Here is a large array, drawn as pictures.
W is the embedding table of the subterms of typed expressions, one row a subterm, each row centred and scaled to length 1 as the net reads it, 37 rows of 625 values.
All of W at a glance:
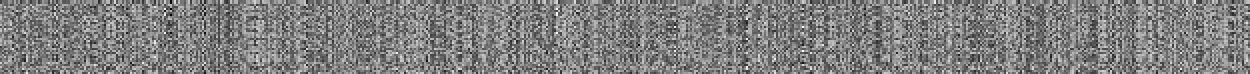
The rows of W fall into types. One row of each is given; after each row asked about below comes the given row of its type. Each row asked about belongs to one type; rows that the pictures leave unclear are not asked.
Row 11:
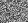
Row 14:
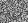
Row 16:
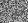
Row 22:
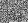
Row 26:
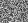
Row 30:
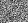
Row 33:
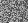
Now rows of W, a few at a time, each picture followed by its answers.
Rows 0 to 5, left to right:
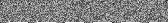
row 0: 30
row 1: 30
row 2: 33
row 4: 16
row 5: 22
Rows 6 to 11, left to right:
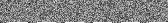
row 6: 11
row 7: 16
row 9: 33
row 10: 14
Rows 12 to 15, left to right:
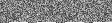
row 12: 14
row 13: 16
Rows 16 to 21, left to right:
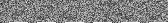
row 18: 30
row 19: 33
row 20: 11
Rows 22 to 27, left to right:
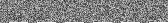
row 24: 11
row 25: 16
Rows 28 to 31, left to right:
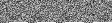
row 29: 30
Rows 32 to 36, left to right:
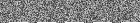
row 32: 14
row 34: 26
